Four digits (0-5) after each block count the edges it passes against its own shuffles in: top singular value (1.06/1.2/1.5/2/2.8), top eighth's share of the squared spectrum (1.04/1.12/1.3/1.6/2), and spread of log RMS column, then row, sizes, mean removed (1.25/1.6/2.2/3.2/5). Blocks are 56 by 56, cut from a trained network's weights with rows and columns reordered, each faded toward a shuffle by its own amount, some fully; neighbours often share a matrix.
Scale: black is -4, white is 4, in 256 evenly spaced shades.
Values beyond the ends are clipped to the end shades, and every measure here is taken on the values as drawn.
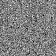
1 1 0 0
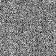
2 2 0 0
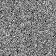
0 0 0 0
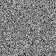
0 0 0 0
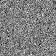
0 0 0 0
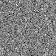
2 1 0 0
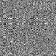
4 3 1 2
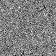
0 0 0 0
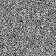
2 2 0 1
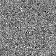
2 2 0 1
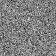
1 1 0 0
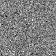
1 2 0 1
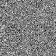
2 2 0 1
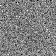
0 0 0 0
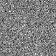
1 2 0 1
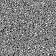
0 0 0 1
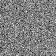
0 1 0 0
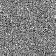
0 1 0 0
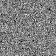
2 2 0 1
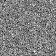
2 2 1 0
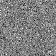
0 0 0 0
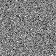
0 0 0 0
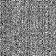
3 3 1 2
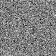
1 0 0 0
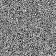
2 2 0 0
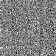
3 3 0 2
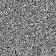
0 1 0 0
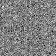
2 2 0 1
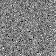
1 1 0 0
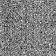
2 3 0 1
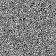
2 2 0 0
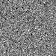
1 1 0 0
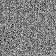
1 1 0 0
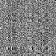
4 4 1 2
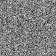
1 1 0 0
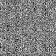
3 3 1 2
